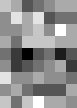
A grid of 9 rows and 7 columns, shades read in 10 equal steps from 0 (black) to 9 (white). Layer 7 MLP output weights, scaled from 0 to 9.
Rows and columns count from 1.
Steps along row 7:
down same up down same down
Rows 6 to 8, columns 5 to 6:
5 6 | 5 5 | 3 3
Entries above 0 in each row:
7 7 7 7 6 7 7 7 7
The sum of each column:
52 42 41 51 43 46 42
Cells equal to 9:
2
